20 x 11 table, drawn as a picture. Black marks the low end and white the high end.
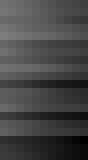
Grain: streaks across. Ninth with the highest average: top left. Slope: up to the top left. Ninth with the lowest average: bottom right.
